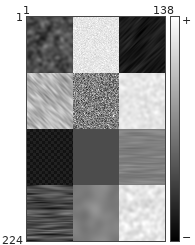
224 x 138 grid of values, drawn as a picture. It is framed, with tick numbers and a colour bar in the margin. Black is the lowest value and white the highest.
It is made of 4 by 3 panels. Panel 1,1: low, blotchy. Panel 1,2: very high, fine-grained, faint in contrast. Panel 1,3: very low, slanting up to the right, faint in contrast. Panel 2,1: high, slanting down to the right. Panel 2,2: middling, fine-grained, strong in contrast. Panel 2,3: very high, blotchy, faint in contrast. Panel 3,1: very low, checkered, faint in contrast. Panel 3,2: low, flat. Panel 3,3: middling, streaked across, faint in contrast. Panel 4,1: low, streaked across. Panel 4,2: middling, smooth, faint in contrast. Panel 4,3: very high, blotchy, faint in contrast.
